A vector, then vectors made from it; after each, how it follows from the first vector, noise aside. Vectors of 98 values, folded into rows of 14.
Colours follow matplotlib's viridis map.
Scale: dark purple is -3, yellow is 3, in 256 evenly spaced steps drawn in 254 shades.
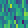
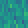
shrunk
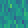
shrunk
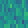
shrunk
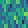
sign-scrambled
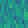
shrunk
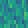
shrunk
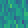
shrunk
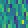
sign-scrambled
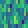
sign-scrambled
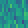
shrunk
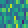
sign-scrambled
